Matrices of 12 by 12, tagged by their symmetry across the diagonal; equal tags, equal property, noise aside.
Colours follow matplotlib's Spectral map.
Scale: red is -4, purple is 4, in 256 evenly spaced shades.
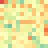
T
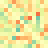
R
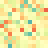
R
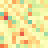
T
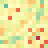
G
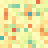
R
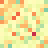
G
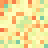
G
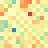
R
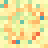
G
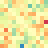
R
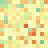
G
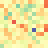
T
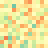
T
